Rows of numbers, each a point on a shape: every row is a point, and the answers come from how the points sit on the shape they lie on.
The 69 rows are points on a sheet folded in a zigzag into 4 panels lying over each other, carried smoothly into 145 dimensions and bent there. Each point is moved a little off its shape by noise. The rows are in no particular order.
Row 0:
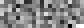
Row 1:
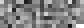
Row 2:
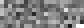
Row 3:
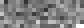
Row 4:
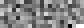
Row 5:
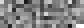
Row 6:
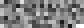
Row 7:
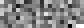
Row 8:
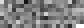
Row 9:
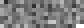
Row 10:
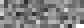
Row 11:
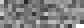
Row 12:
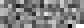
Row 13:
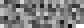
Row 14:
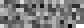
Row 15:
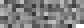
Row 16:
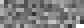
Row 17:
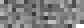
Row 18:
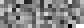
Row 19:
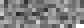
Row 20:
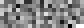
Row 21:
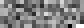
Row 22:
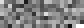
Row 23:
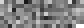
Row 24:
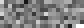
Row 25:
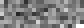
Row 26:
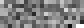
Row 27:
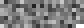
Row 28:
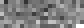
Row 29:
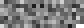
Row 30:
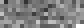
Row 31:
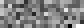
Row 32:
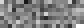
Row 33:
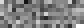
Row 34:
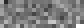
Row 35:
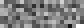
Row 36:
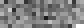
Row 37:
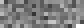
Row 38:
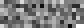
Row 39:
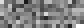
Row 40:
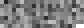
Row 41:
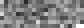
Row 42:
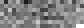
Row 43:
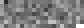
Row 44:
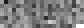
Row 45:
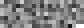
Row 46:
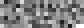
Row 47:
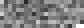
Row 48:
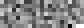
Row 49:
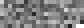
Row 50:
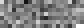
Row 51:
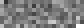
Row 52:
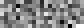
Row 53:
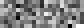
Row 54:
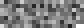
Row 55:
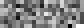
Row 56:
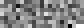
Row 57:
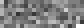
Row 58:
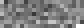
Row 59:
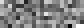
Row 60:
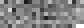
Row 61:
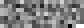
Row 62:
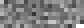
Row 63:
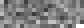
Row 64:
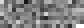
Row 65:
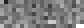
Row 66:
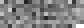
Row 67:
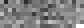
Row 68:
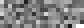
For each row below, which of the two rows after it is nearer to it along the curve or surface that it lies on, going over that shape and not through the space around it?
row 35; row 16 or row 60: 16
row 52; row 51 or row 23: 23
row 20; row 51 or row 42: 42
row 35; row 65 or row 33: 65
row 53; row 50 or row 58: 50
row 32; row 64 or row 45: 64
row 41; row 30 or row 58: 30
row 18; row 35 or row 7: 7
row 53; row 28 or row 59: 59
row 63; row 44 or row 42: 42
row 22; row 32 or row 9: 32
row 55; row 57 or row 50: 50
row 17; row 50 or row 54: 54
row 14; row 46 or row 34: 46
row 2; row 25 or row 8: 25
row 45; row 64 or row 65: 65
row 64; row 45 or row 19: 19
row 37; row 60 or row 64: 60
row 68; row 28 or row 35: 28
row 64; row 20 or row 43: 20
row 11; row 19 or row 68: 19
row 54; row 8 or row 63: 63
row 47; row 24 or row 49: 49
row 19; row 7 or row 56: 56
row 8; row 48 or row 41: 48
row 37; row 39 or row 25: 25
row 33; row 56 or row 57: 56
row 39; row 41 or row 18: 18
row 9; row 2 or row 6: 6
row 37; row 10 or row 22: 10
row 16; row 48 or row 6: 6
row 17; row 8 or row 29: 29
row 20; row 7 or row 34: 7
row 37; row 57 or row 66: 57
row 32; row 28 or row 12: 12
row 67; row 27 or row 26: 26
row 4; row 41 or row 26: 26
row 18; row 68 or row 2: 68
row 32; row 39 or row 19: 39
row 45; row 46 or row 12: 46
